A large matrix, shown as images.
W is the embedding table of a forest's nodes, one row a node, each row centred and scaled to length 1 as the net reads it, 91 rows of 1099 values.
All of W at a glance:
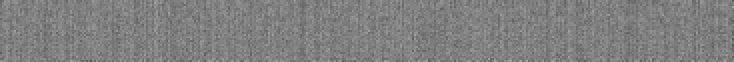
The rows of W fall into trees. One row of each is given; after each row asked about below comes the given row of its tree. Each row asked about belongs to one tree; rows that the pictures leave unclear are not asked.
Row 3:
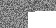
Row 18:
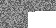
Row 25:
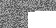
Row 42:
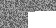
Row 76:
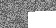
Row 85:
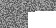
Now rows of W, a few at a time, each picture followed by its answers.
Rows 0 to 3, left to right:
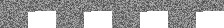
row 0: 42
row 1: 18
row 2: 42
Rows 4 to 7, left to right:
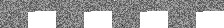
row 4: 42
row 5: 42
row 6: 3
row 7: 42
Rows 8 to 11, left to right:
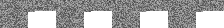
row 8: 25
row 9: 85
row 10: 42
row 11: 3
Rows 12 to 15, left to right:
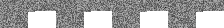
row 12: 76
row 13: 85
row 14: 3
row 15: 76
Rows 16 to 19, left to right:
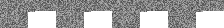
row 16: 18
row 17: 3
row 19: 3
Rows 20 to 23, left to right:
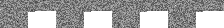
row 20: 42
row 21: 18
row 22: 18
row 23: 85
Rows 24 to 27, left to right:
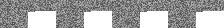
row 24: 18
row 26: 76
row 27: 25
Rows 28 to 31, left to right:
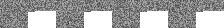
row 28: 25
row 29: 42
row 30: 25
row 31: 25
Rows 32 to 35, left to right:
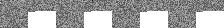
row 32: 85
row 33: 42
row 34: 25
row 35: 3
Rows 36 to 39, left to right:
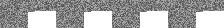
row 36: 25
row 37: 76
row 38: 3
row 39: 25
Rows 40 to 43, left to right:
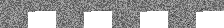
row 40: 18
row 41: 18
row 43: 25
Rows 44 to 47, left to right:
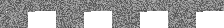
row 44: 18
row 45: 3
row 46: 85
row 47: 85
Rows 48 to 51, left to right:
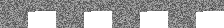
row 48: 18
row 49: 76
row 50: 18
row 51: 76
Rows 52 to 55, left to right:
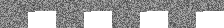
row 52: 3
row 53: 76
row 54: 25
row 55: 18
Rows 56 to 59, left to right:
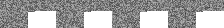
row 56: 42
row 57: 76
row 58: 76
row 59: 25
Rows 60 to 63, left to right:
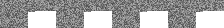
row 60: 85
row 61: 18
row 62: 18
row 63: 25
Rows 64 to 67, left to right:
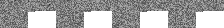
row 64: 18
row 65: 85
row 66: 42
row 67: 18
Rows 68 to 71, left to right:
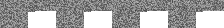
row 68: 42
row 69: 18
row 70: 85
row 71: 25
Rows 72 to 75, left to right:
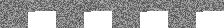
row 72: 76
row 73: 3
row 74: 42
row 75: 25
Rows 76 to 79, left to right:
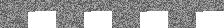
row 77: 76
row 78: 42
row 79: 18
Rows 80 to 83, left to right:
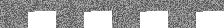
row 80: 3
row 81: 25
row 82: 3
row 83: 3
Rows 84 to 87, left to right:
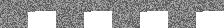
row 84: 18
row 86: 76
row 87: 42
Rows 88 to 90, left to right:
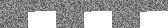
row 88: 42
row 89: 76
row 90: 3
